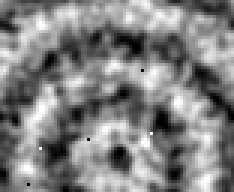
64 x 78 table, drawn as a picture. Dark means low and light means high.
Rings spread out from the bottom middle. There is no overall slope. On average the colour sits 50% of the way up the scale. Five lone cells stand out: two far higher and three far lower than their neighbours.
